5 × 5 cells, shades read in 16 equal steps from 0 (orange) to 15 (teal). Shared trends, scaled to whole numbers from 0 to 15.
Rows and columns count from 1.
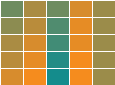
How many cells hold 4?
2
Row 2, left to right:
7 4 11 1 6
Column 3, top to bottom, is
9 11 12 14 15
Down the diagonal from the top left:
9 4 12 0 6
